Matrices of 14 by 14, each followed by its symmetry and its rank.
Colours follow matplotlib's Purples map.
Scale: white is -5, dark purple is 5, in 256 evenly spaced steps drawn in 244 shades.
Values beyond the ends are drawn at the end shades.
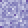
symmetric, full rank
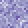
symmetric, full rank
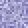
symmetric, full rank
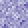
symmetric, full rank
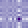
symmetric, rank one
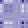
symmetric, rank one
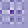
symmetric, rank one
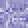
neither, rank three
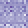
neither, rank three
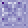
symmetric, rank two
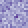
symmetric, full rank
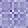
symmetric, rank two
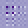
symmetric, rank one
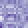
neither, rank three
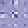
symmetric, rank two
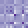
symmetric, rank two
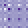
symmetric, rank one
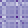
symmetric, rank two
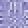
neither, rank three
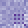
symmetric, rank two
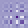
symmetric, rank one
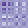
symmetric, rank one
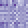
neither, rank three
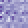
neither, rank three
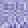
neither, rank three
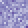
symmetric, full rank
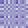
symmetric, rank one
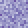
symmetric, full rank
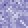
symmetric, full rank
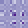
symmetric, rank two
